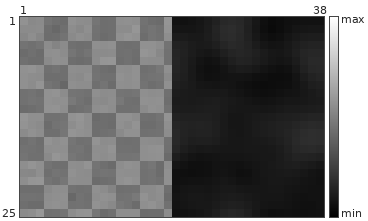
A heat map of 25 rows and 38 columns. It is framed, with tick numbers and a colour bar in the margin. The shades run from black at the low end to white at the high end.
The table splits into one row of 2 panels. Panel 1,1: middling, checkered. Panel 1,2: very low, blotchy, faint in contrast.
